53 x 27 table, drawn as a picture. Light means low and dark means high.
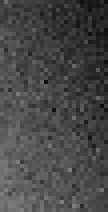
On average the colour sits 70% of the way up the scale. There is an overall slope up to the top right. No regular stripes run through it. No row or column stands out. The top right is the ninth with the highest average. Neither half mirrors the other. The ninth with the lowest average is the bottom left.
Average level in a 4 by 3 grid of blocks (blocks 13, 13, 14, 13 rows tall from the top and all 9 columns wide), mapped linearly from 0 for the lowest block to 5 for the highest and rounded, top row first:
345 / 234 / 123 / 012
